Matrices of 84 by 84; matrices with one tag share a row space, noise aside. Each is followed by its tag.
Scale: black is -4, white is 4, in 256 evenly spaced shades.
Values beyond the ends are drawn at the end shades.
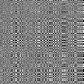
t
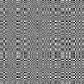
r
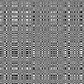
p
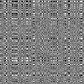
p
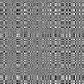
r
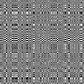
p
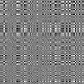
r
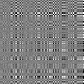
t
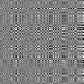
t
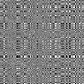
r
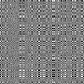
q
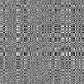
r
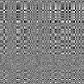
r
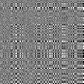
t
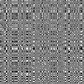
p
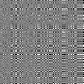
t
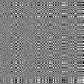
t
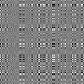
q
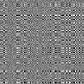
r
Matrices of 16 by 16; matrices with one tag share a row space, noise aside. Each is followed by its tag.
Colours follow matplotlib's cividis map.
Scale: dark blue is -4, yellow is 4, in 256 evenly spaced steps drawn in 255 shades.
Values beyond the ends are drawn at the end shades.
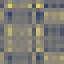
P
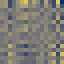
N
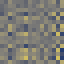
N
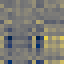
P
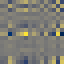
N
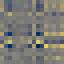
P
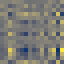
N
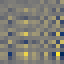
N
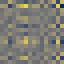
N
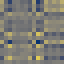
P
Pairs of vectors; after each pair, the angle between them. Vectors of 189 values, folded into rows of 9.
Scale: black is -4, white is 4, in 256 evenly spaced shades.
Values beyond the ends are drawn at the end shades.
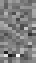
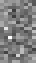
partly aligned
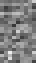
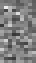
orthogonal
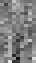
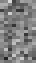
partly opposed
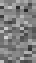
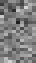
partly opposed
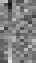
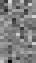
partly opposed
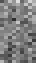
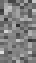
orthogonal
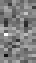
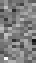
partly aligned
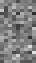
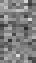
orthogonal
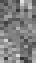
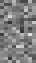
orthogonal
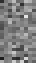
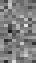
orthogonal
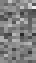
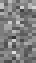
partly aligned
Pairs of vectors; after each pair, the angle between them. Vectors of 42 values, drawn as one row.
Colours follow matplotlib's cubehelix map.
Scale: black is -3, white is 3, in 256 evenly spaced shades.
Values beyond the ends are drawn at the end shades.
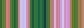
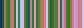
orthogonal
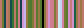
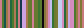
nearly parallel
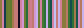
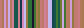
partly opposed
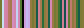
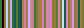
orthogonal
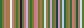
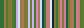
orthogonal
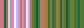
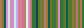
nearly parallel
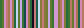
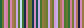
nearly parallel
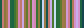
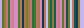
nearly opposite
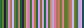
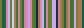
partly aligned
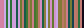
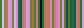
orthogonal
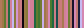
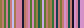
nearly parallel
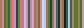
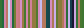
orthogonal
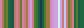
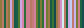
orthogonal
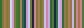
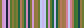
orthogonal
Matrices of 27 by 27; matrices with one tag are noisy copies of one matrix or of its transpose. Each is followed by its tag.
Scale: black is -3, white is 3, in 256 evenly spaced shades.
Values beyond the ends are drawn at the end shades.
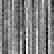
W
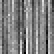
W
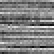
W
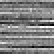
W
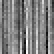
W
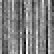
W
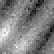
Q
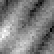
Q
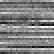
W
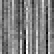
W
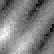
Q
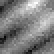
Q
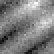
Q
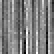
W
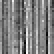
W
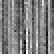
W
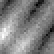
Q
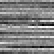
W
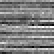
W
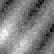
Q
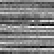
W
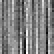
W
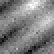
Q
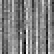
W
